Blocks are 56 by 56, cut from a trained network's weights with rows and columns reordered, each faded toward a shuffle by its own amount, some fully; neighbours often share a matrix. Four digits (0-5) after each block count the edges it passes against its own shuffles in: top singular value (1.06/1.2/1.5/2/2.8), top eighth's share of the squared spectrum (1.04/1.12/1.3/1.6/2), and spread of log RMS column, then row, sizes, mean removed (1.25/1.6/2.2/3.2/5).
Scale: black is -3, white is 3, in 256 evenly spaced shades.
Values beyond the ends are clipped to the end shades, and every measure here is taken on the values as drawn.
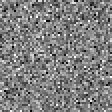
1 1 0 0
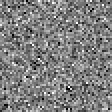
0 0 0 0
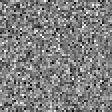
0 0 0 0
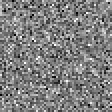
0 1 0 0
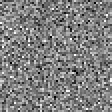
0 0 0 0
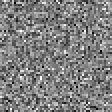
2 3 0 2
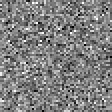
1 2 0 0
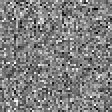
2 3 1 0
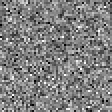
0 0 0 0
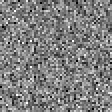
1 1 0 0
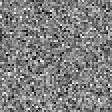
0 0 0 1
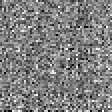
2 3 0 2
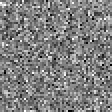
1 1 0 1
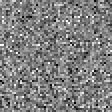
1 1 0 1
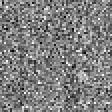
1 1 0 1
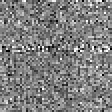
2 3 0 3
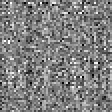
3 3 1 2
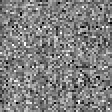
2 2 0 2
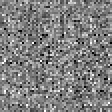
2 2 0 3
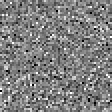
0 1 0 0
